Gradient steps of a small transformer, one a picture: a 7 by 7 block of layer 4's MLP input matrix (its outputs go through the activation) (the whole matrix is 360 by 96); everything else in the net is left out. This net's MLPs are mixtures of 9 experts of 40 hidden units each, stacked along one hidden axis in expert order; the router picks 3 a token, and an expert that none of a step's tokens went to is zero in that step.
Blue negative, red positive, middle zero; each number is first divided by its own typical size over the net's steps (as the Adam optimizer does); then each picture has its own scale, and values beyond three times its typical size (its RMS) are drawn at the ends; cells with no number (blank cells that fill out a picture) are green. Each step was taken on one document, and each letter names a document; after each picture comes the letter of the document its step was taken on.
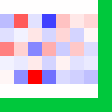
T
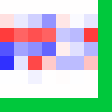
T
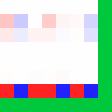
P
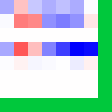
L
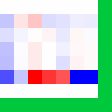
P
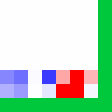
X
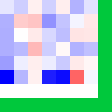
P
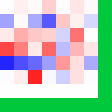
T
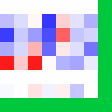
T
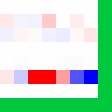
P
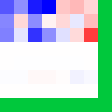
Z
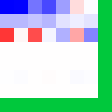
Z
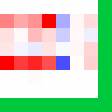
T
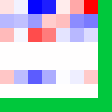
Z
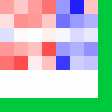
L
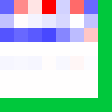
Z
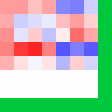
L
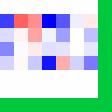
P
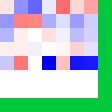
L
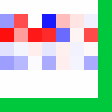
T
